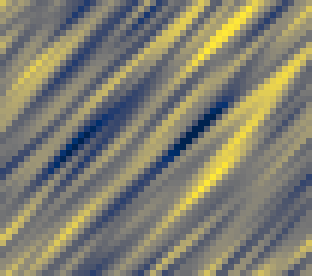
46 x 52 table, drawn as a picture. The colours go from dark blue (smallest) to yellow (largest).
On average the colour sits 50% of the way up the scale. No row or column stands out. Neither half mirrors the other. The values follow a bell shape. Streaks slant up to the right.
